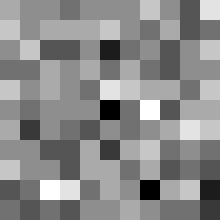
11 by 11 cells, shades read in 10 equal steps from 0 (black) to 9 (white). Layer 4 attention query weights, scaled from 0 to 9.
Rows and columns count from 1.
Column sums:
59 49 57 49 55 49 56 58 49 54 54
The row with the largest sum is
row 5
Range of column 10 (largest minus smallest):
5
